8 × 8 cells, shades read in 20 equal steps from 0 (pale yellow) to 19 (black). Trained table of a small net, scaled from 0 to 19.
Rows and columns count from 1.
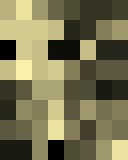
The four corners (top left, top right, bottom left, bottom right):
5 14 17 1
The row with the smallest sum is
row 4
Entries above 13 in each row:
3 2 5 1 3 1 1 3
